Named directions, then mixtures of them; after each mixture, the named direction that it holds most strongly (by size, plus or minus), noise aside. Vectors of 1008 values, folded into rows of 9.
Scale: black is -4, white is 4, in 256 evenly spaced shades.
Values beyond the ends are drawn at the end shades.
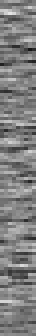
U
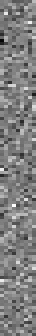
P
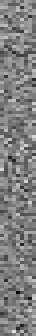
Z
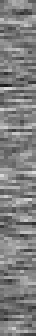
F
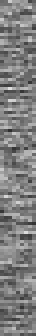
F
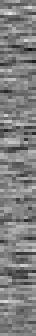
U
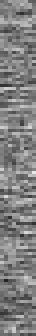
F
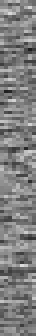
U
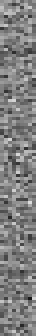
Z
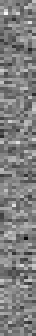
P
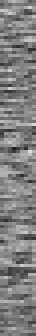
U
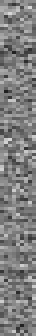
Z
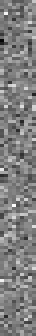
P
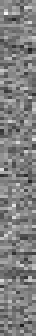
P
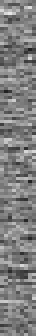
U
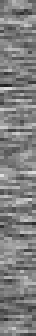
F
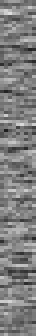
U
